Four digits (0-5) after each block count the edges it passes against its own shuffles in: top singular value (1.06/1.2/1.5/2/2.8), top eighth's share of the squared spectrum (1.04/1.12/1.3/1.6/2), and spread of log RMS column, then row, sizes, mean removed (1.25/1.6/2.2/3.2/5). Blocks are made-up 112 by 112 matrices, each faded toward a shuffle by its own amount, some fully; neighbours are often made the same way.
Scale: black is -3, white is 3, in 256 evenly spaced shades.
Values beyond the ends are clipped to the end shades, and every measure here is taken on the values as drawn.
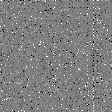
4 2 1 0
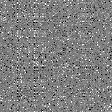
4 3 2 1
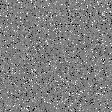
2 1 0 0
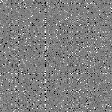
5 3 2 2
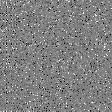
3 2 0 1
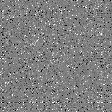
4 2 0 1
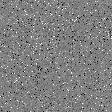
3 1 0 0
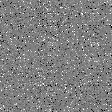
3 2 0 1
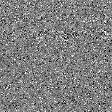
1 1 2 2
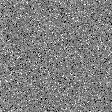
0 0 0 0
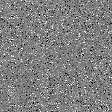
3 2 1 0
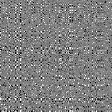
5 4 3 3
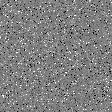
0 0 0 0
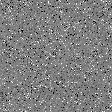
2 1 0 0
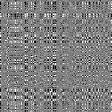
5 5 4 4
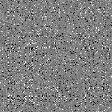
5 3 2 2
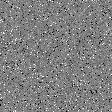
0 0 0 0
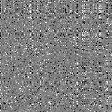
5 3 3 2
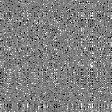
5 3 2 2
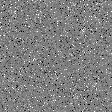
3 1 0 0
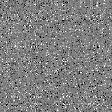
4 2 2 1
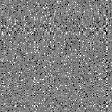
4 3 2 2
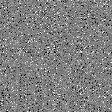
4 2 1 1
